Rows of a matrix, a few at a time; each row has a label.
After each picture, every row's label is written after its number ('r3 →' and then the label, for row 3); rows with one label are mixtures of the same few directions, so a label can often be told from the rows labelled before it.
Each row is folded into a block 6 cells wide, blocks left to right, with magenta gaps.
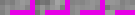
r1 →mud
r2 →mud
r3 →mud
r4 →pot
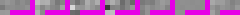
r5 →pot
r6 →mud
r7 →pot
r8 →pot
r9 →mud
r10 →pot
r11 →mud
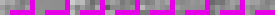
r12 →mud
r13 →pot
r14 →mud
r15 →pot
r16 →pot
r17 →pot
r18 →mud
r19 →mud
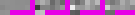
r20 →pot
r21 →pot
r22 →pot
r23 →pot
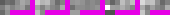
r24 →mud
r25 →mud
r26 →pot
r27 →pot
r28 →mud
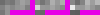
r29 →mud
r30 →pot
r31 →pot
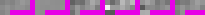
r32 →mud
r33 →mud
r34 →mud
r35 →pot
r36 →pot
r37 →mud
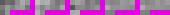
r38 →mud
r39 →mud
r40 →pot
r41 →pot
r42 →pot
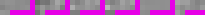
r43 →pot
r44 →mud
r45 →pot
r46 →pot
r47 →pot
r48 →mud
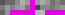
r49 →mud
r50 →pot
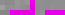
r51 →pot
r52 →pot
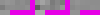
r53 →pot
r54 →pot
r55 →pot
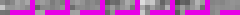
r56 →pot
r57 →pot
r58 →pot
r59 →mud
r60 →mud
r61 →mud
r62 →mud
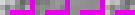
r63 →mud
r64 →mud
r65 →mud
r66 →mud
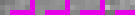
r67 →mud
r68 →mud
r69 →pot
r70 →pot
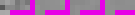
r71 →pot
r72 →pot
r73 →mud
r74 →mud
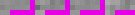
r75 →pot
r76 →pot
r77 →pot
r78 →mud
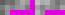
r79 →mud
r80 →mud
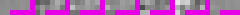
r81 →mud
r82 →mud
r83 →pot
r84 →pot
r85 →pot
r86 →mud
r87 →pot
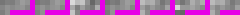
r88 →mud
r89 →mud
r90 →mud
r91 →mud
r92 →mud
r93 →pot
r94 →mud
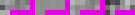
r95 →pot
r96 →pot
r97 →mud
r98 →mud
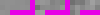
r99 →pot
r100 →pot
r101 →mud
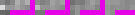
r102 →pot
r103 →pot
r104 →mud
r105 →mud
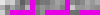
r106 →mud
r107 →mud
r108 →pot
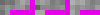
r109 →mud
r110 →pot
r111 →mud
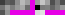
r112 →mud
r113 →pot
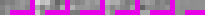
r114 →mud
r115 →mud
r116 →pot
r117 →mud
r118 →pot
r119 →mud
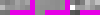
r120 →pot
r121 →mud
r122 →pot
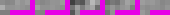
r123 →pot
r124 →pot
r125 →mud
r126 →mud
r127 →mud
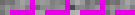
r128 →mud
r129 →pot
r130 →pot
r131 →mud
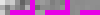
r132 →mud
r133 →pot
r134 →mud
